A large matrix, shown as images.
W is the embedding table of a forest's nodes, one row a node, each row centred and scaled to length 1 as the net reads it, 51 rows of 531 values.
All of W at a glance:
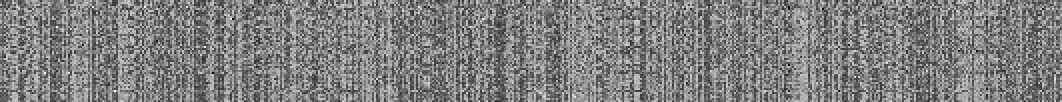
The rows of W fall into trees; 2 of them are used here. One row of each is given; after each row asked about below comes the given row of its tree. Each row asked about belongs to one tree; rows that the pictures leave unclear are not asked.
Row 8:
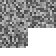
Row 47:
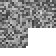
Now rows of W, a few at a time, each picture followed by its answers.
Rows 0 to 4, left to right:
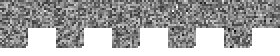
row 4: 8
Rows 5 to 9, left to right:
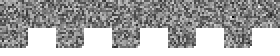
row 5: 47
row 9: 8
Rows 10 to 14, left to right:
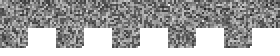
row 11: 47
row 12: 47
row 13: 8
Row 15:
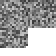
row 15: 47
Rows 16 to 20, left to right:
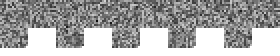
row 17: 8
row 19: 47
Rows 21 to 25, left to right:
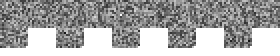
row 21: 47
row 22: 47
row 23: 8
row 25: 8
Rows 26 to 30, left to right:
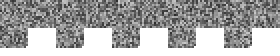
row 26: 8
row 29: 47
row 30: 47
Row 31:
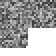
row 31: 47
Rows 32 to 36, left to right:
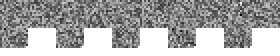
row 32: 8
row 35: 8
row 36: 8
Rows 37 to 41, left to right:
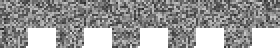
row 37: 47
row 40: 47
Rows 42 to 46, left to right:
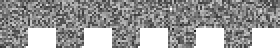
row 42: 47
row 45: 8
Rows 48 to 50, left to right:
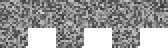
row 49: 47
